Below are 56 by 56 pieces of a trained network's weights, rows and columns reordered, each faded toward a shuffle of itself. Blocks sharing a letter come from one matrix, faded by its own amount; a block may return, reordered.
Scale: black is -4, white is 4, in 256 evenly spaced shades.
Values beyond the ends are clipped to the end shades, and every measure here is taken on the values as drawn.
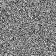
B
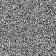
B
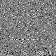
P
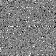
P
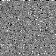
P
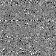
P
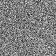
B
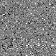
P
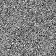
B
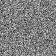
B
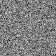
B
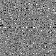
P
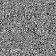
P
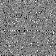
P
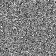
B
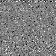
P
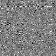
P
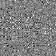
P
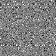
P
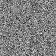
B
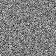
B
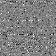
P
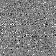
P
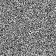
B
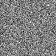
B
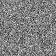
B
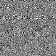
P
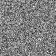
B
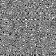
P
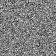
B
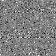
P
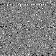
P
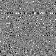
P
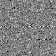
P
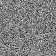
B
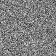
B
